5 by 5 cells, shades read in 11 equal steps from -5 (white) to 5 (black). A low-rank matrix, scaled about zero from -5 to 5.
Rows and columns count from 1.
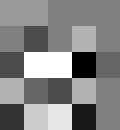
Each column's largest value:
3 2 2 5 1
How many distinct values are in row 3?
4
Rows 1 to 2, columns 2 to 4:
-1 0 0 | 2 0 -2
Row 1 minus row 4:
1 -2 -2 2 0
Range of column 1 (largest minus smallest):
5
